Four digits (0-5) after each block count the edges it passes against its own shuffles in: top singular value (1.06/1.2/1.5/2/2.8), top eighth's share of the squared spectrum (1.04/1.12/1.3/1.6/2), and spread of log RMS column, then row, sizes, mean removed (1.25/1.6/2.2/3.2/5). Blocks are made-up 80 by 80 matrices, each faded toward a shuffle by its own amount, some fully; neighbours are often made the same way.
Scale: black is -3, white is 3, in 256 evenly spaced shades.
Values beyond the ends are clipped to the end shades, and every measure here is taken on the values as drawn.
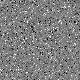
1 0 0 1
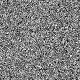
1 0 0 0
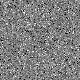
2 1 0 0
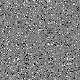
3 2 1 1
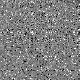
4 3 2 2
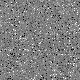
2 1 0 0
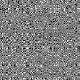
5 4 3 3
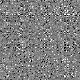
4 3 2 2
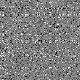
4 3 1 2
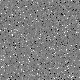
0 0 0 0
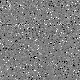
2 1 0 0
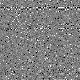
4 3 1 2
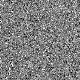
0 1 2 0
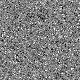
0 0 0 0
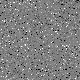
0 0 0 0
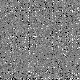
2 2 2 2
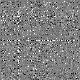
2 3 2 3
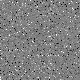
0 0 0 0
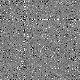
2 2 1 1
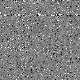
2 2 1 1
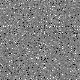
1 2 1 1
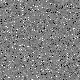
0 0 0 0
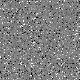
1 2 1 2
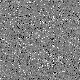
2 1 1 1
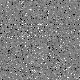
1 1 1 1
